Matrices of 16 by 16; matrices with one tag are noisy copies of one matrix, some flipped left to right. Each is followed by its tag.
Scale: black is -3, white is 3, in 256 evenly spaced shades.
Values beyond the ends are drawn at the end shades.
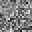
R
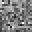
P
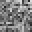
P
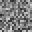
R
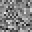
R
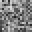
P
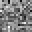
P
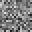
R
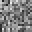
P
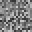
R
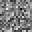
R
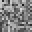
P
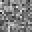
P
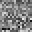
R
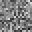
R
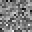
R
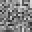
P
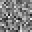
R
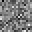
R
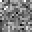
P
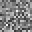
R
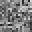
P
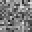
P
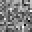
P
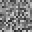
R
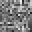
P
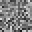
R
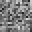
P
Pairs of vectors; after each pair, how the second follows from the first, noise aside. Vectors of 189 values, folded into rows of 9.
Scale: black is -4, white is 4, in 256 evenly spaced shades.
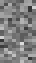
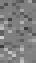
partly zeroed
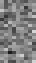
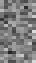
copied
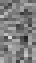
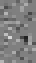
partly zeroed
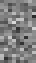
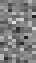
copied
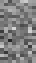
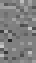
partly zeroed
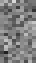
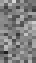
copied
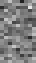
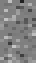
partly zeroed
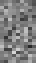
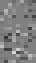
partly zeroed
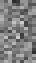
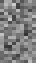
wrapped around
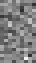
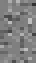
partly zeroed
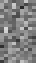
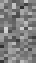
copied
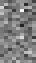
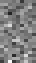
wrapped around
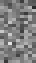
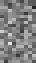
copied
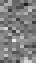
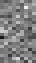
wrapped around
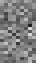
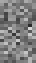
copied
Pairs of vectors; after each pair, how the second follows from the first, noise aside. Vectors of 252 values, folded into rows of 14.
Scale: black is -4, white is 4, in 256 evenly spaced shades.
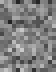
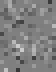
partly zeroed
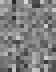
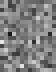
shuffled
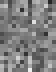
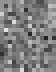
shuffled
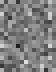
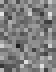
copied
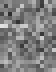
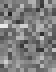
copied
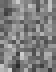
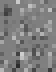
partly zeroed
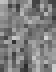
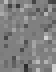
partly zeroed
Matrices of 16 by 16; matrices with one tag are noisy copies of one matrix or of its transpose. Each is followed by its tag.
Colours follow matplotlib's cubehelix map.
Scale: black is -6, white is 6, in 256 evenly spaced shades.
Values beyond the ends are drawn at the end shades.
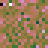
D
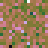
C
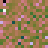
D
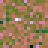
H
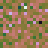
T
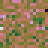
C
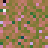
D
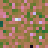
H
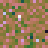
H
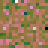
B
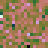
B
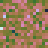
C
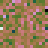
C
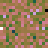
C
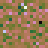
T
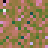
D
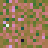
T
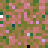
B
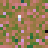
H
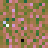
T
